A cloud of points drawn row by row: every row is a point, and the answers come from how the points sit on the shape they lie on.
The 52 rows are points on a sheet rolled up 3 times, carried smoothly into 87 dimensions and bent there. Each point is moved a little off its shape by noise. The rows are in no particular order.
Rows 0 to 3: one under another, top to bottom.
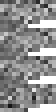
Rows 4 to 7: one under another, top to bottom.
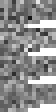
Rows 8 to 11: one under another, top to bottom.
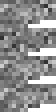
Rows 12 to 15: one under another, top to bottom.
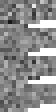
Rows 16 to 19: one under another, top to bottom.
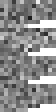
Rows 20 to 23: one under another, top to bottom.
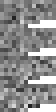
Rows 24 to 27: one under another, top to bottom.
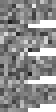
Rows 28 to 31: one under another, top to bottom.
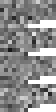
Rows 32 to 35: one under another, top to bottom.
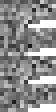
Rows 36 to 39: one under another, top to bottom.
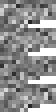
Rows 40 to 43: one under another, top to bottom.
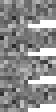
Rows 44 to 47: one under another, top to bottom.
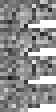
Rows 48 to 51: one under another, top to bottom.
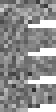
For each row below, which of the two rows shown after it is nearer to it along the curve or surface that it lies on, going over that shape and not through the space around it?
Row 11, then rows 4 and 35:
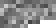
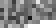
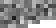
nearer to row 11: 4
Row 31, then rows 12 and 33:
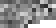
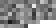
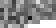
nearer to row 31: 12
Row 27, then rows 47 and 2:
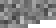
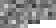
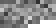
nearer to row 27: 2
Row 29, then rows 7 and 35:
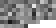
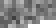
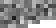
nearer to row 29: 35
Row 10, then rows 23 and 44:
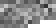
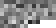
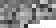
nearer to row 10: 44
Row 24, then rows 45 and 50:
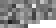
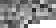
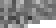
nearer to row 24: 45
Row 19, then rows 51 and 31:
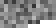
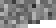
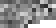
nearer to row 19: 51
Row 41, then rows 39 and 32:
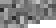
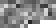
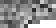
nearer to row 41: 32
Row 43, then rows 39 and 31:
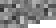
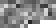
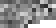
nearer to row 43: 31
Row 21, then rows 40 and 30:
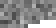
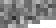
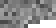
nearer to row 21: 30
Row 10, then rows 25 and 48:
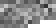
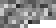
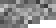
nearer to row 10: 48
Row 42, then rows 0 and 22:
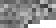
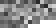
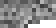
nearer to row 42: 22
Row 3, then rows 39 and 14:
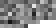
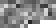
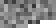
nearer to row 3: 39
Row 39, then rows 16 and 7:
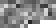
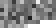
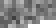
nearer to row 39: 16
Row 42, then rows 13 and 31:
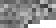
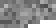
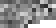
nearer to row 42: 13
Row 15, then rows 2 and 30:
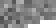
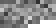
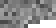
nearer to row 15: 30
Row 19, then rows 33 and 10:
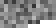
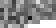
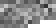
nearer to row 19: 33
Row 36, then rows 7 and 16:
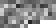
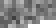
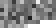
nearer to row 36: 16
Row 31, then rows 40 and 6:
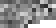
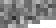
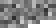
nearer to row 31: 6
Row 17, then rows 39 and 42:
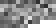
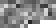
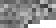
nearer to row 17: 39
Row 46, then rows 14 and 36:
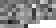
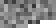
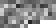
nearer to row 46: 36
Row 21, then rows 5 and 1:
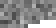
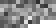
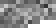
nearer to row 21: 1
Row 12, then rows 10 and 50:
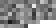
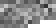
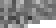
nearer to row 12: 10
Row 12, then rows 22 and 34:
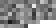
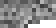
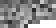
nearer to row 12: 34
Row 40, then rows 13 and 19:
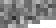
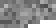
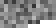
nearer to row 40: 13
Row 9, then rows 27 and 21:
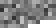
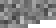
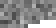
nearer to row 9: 27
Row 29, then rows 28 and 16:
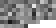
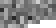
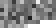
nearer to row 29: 28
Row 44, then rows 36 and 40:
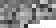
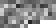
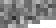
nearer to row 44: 36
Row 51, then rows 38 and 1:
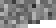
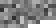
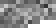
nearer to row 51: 1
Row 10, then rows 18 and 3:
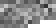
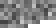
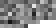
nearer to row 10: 18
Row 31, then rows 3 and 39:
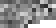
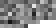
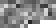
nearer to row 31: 39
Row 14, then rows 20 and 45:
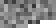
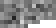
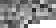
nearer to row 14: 20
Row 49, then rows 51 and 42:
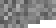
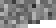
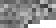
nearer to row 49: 42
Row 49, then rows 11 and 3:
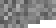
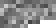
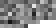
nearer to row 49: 11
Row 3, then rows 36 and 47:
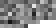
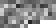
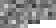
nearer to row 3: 36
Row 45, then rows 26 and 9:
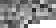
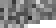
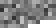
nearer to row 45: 9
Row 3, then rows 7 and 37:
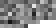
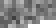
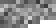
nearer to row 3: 37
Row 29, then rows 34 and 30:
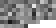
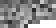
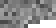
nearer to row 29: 34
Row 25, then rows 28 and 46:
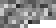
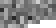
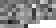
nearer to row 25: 46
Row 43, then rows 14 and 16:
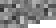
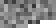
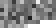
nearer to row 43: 16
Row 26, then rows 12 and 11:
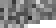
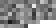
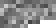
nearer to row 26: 11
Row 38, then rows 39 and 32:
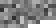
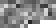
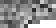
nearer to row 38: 32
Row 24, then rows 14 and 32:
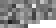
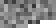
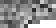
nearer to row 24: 32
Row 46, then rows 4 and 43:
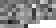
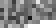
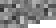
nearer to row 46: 43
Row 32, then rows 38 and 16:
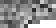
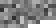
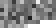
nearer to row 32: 38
